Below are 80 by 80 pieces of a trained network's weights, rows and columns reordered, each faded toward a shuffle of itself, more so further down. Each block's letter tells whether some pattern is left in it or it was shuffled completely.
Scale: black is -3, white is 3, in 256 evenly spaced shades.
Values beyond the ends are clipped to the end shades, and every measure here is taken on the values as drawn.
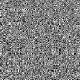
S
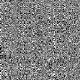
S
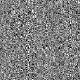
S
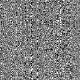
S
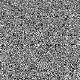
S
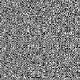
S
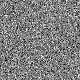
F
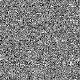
S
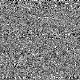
S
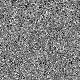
F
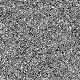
F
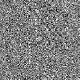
S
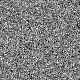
F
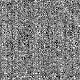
S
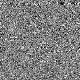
S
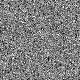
F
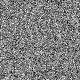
F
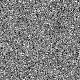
F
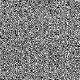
S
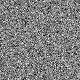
F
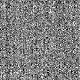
S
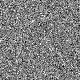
F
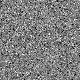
F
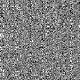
S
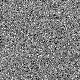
F
